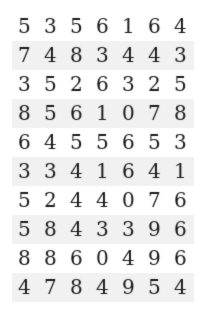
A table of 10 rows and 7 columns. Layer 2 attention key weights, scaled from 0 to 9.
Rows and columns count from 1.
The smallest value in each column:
3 2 2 0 0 2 1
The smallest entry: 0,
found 3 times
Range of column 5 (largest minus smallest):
9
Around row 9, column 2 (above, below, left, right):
8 7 8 6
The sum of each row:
30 33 26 35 34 22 28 38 41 41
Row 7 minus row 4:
-3 -3 -2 3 0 0 -2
